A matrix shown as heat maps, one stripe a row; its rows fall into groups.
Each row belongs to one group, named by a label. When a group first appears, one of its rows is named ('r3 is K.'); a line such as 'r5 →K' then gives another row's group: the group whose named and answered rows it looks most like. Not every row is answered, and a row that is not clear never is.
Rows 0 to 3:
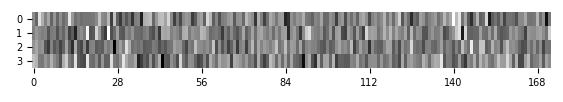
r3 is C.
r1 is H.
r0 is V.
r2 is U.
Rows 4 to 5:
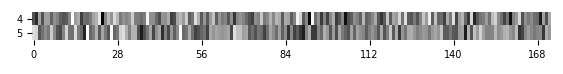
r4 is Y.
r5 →C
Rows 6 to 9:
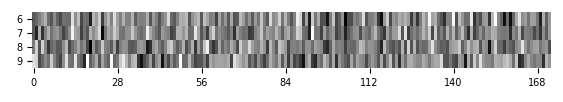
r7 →Y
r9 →C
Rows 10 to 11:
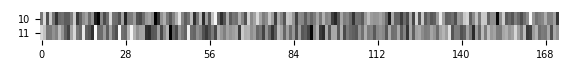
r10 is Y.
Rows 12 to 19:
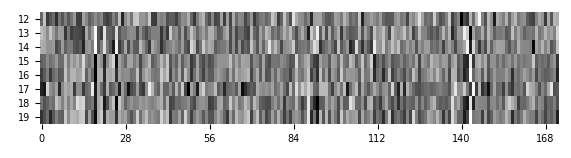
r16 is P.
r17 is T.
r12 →U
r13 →H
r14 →H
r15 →P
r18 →P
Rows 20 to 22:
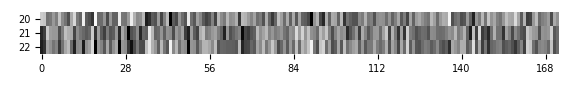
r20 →C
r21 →T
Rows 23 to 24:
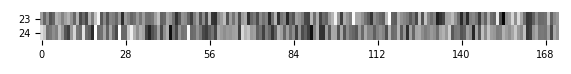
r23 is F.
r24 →C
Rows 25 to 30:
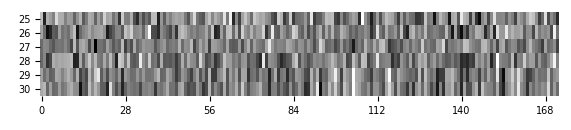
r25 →V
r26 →U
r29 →F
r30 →F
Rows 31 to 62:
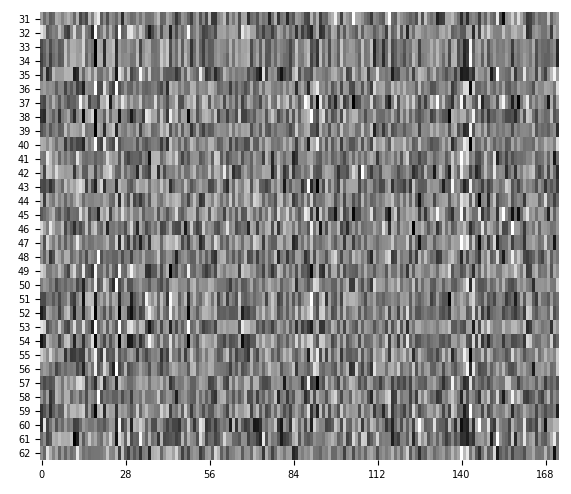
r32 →C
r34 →P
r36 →H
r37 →Y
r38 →T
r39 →P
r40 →H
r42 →V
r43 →P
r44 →V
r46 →H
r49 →C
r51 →T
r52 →T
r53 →C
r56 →H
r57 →P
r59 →P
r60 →U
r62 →V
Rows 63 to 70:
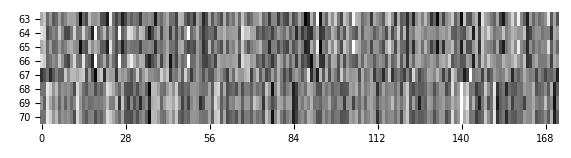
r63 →F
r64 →C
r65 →F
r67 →P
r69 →V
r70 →V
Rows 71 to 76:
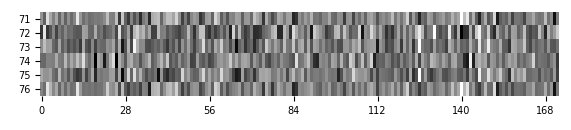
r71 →V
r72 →U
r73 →U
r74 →P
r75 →U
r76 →V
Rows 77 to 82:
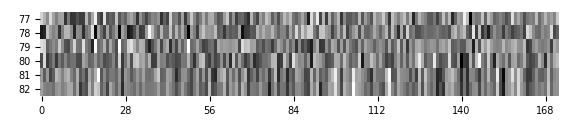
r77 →H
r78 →T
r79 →C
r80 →U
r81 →F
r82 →F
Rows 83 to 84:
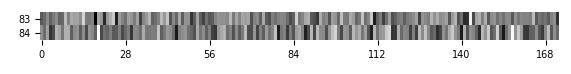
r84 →F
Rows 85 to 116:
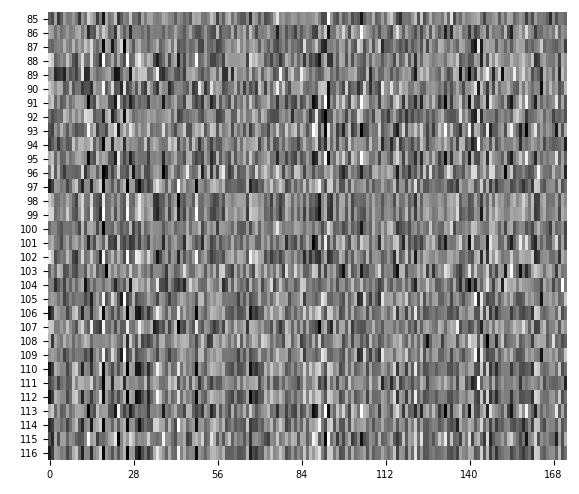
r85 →Y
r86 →F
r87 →P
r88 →C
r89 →U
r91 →F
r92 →P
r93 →Y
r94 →P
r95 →F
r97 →T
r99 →C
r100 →Y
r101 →F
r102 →C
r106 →T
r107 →C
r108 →V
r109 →H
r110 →T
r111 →P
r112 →T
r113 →F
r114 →T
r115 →Y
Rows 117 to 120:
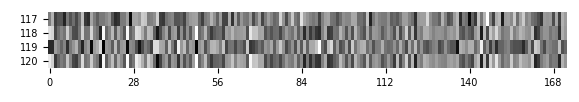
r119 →T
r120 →C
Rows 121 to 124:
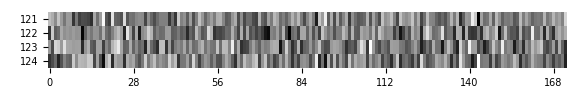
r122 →U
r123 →V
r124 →P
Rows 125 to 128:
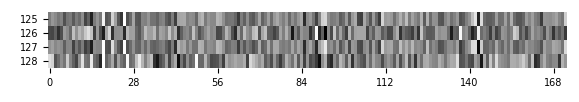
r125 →H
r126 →P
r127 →H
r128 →C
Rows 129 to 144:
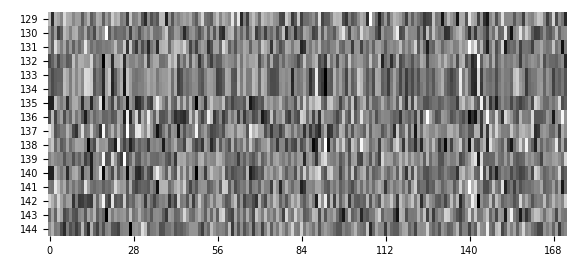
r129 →V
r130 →F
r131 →V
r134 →P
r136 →U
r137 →C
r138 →F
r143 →Y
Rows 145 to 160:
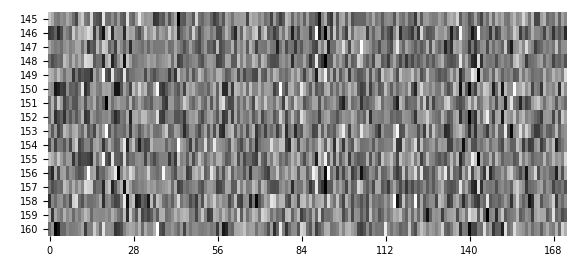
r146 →P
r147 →F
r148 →P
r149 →H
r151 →Y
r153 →F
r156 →Y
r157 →P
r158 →T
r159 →V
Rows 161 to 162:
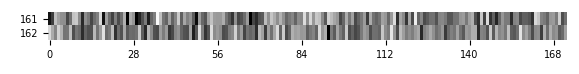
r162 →H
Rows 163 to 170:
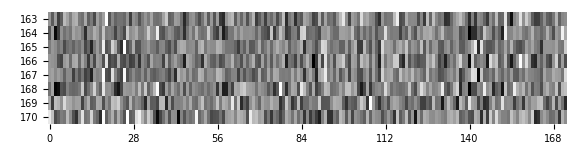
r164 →U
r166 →F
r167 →H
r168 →U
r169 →V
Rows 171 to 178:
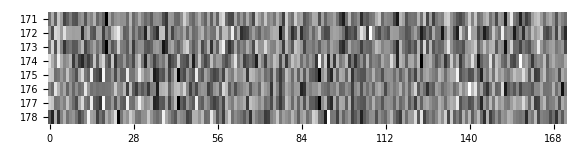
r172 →V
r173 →Y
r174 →H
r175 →C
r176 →V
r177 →C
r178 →Y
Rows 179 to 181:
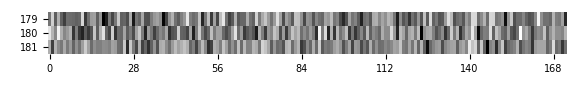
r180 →H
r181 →V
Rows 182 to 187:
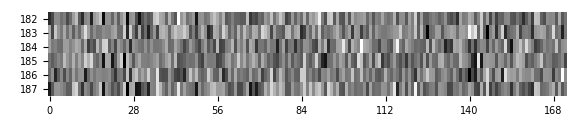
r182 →T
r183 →V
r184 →F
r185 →P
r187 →T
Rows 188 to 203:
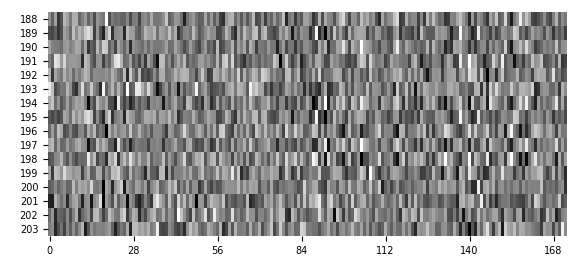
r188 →F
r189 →P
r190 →F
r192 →V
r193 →C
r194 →F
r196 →Y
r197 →F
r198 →Y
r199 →V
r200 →P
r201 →T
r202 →T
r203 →U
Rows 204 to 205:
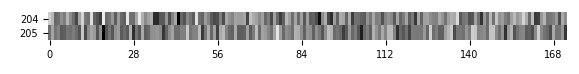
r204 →C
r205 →Y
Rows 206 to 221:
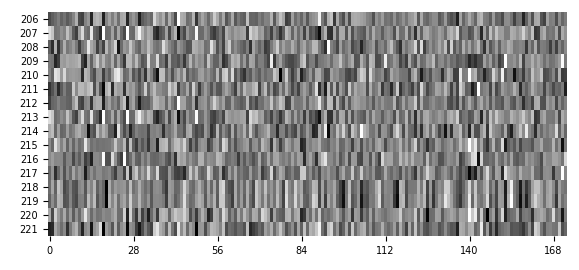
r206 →T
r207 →C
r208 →Y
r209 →U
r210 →V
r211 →P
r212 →T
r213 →C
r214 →F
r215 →V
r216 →H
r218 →Y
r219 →Y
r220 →V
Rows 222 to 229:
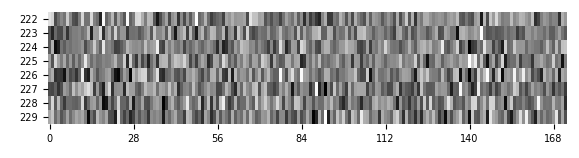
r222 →C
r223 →T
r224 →U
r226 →U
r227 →P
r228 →Y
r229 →F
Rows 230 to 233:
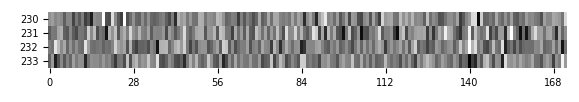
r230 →H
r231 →Y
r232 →V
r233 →U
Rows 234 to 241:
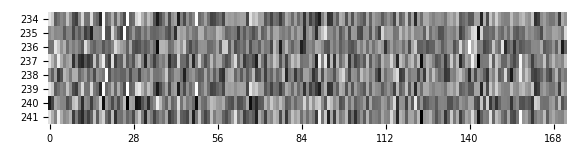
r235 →H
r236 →V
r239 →C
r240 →T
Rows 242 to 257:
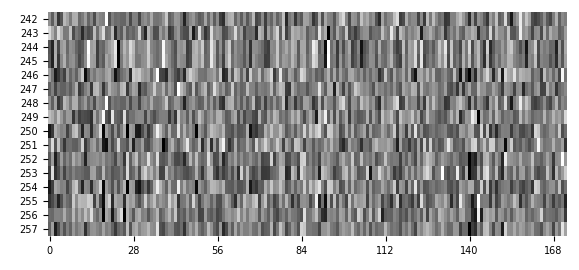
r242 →F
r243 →H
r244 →Y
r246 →U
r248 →F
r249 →H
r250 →T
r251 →Y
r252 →U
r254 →T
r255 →P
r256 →P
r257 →U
